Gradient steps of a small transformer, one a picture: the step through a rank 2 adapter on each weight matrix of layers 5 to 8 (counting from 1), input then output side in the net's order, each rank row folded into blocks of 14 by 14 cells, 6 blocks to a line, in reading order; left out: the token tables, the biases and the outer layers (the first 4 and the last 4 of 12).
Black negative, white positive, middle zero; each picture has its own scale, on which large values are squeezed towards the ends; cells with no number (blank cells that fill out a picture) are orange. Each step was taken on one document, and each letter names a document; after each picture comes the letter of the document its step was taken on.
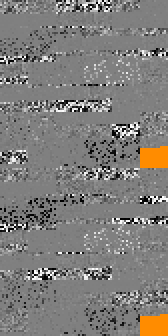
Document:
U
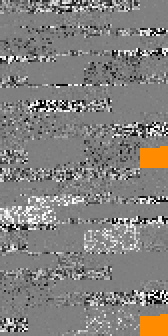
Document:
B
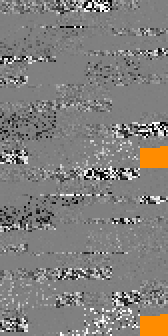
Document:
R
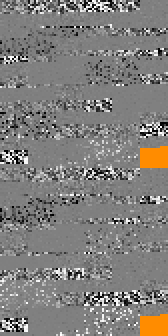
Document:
R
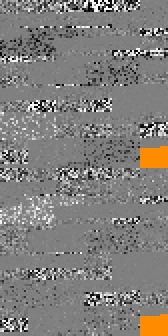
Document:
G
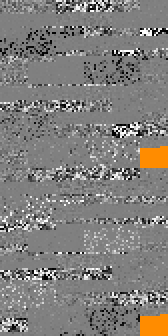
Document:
U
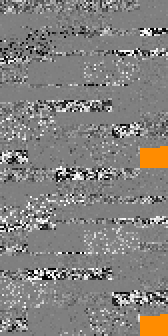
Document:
U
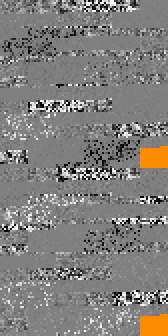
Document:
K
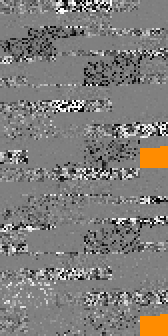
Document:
K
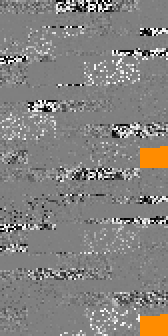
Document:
U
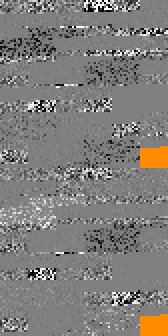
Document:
G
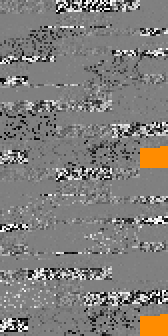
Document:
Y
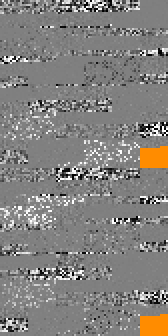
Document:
B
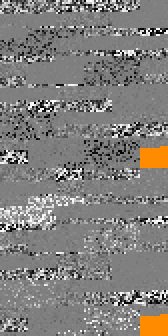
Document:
B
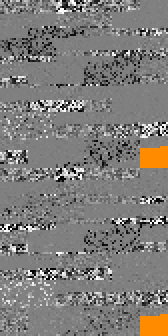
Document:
K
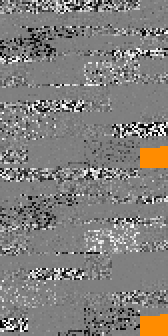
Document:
G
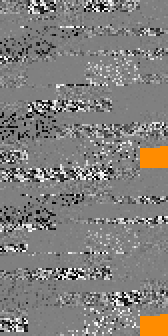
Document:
R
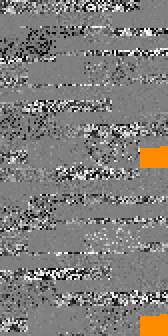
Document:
U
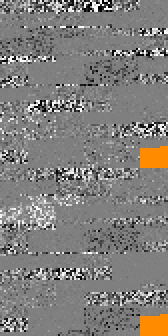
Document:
G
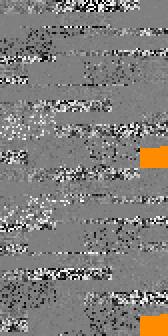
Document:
U
